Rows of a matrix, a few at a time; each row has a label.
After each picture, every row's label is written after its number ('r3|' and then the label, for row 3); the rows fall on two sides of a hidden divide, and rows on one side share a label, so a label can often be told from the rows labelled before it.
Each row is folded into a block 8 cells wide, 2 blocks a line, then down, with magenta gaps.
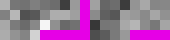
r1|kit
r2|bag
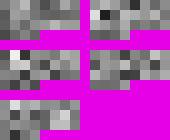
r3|bag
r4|bag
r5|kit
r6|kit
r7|bag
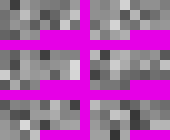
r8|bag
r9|bag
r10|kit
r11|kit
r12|bag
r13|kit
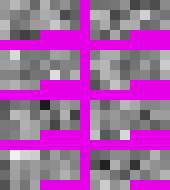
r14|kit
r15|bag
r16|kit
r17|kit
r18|bag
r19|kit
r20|bag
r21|kit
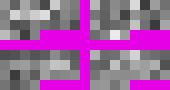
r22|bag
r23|kit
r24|bag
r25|kit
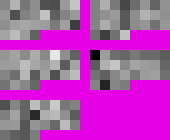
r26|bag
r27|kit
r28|kit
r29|bag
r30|bag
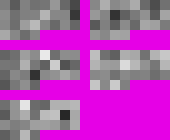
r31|bag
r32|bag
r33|kit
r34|kit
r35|kit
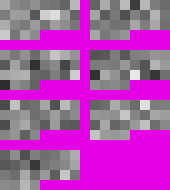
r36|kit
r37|bag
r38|kit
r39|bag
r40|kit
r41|bag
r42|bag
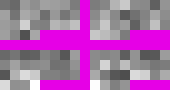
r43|kit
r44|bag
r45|bag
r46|kit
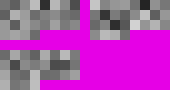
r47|bag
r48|kit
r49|kit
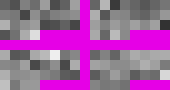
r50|bag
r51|bag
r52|kit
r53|kit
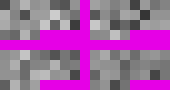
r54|bag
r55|bag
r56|bag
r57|kit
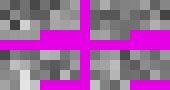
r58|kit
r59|bag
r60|bag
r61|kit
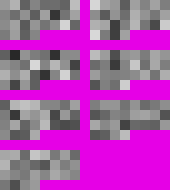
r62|bag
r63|kit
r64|bag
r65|kit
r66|bag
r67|kit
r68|kit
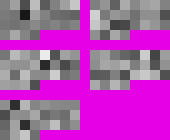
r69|bag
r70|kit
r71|kit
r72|bag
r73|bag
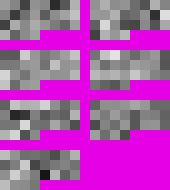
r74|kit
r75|kit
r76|kit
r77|bag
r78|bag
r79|bag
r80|kit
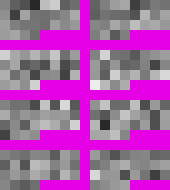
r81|kit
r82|bag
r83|kit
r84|kit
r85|kit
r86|kit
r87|bag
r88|kit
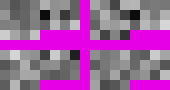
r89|kit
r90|kit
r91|bag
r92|kit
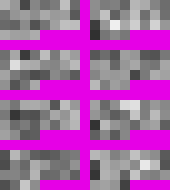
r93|kit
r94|bag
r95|kit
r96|bag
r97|kit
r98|bag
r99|bag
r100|kit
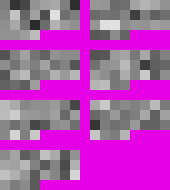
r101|kit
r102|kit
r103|bag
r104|bag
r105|kit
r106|kit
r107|kit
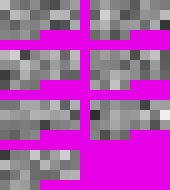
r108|kit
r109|bag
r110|kit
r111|bag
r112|bag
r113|kit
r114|bag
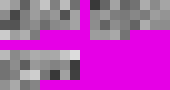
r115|kit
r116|bag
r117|bag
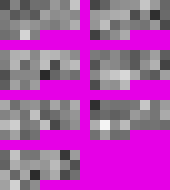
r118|bag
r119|bag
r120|bag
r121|bag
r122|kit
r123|bag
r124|kit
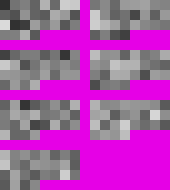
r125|kit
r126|kit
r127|bag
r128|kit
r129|kit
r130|bag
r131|bag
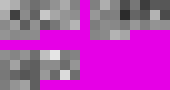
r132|kit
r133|bag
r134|bag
